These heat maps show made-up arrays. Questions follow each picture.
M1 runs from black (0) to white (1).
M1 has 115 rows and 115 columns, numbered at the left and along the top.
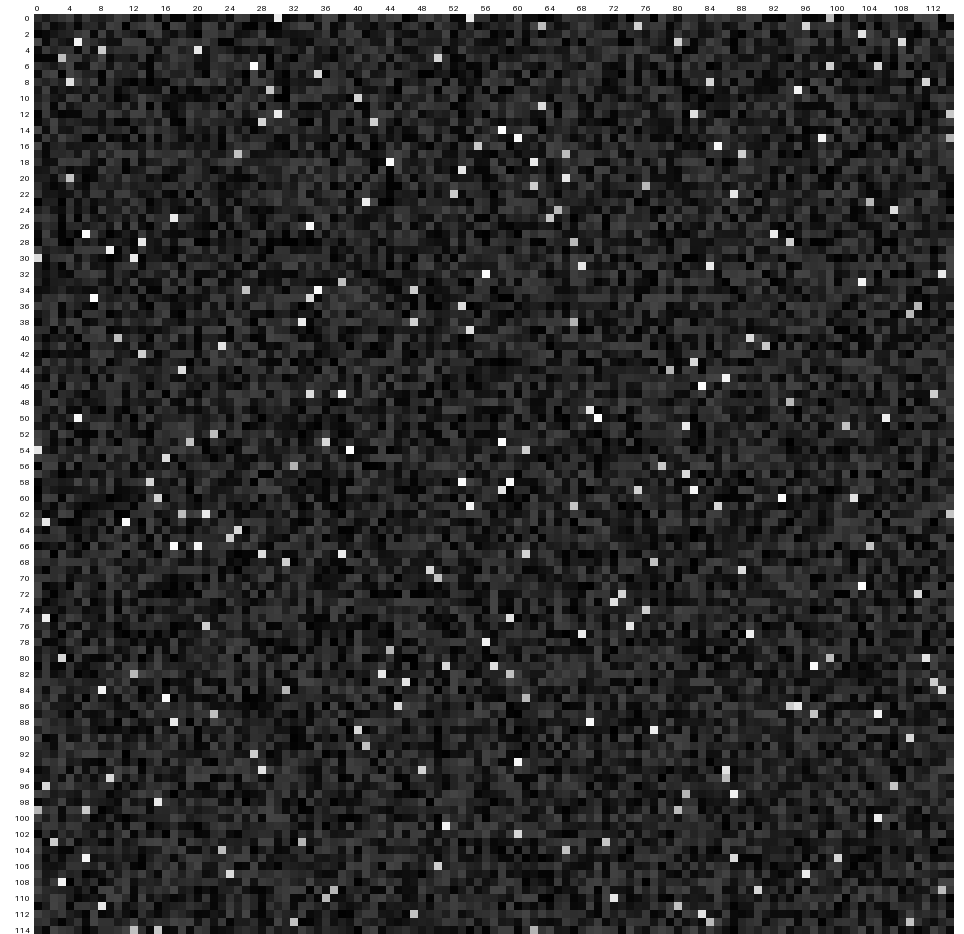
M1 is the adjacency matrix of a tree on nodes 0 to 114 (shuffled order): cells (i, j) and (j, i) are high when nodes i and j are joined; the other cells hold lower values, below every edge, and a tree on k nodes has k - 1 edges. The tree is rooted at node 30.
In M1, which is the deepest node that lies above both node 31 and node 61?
0
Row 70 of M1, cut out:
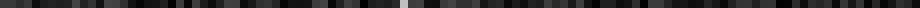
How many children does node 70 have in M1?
0
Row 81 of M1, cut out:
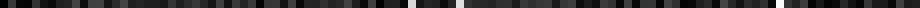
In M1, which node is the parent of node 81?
97
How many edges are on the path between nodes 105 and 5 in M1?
5
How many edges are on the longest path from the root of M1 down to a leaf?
12
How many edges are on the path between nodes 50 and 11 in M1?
13
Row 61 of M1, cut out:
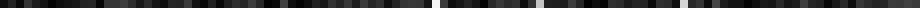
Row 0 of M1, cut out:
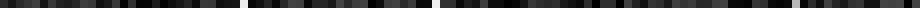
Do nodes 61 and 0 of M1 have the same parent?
no
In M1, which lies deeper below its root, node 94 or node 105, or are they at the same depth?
node 94
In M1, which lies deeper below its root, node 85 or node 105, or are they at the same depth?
the same depth
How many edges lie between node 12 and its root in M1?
1
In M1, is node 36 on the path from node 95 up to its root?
no
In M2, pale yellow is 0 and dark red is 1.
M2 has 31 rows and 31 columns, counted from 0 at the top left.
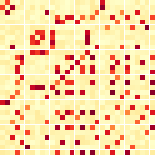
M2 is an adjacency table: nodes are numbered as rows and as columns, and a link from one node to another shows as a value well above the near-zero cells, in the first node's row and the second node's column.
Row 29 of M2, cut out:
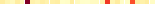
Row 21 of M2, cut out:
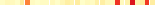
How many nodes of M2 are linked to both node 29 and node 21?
2
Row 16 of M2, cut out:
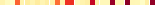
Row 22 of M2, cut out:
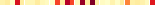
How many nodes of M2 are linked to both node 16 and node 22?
7
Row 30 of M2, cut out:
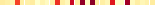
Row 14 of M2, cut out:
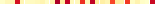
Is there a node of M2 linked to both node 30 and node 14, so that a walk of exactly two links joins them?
yes
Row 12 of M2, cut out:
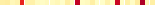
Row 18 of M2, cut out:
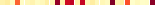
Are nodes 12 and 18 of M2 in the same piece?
yes
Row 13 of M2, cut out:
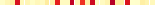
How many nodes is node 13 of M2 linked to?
7
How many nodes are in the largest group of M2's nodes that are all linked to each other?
8
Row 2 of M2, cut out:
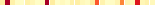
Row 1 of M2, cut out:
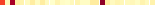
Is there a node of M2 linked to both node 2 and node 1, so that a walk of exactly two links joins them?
no
